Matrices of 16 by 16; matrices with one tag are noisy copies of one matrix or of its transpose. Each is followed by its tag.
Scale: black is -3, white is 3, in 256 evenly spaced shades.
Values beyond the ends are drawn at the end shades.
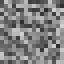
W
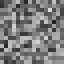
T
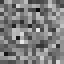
W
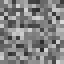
W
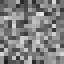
T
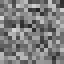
W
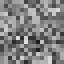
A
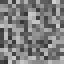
W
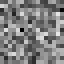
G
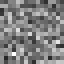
G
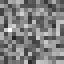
G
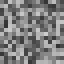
G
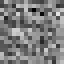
W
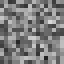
G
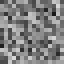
W
